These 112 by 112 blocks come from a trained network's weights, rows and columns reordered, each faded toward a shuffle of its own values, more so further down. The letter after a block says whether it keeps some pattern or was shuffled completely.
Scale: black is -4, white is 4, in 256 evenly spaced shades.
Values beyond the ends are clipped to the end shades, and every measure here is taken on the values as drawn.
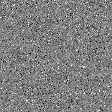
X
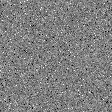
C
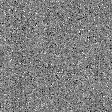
X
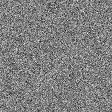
C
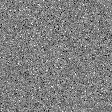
C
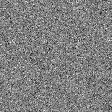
X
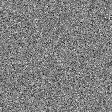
C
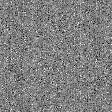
X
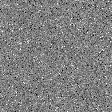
C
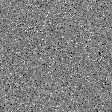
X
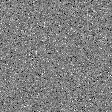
C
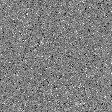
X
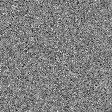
X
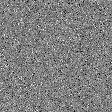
C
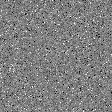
C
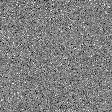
C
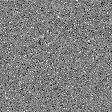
C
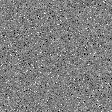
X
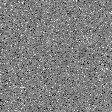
C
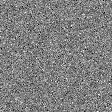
C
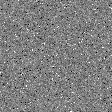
C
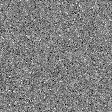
C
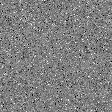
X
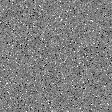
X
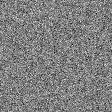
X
